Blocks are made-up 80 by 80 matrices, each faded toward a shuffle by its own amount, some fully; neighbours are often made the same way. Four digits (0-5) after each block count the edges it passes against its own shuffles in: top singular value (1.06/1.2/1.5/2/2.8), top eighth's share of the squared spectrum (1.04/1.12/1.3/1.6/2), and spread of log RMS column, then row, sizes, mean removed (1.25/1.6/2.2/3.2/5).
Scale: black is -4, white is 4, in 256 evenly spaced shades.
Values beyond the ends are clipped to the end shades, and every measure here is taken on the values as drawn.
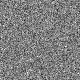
0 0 0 0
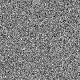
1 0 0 0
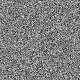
0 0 0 0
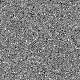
0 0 0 0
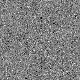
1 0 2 0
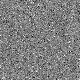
0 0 0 0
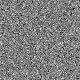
1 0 0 0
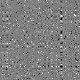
4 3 2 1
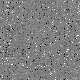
3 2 1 0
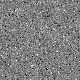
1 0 0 0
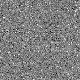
3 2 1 1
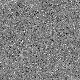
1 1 0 0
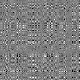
5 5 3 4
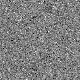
2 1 0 0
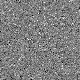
2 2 0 0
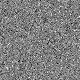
0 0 0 0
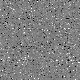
3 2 1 1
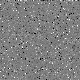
2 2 0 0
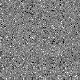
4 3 2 1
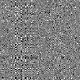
4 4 3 2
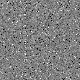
2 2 1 0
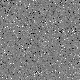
2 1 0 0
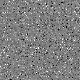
3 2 1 1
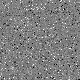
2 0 0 0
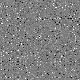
3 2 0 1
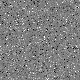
0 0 0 0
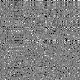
4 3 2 2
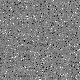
2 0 0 0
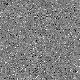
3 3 1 1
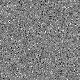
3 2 0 0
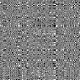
5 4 3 3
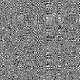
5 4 2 2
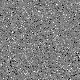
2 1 0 0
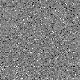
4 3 1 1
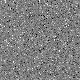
1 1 0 0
